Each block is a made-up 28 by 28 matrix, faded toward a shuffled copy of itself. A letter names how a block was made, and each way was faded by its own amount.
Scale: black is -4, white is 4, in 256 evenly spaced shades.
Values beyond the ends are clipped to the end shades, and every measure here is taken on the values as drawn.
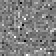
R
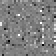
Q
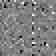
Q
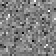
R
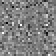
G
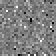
R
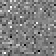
Q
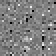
Q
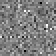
R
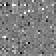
Q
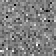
R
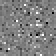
Q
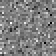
R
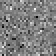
G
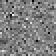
R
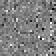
G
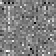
G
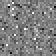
R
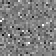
R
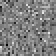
G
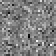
G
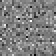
G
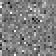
G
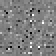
Q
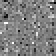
G
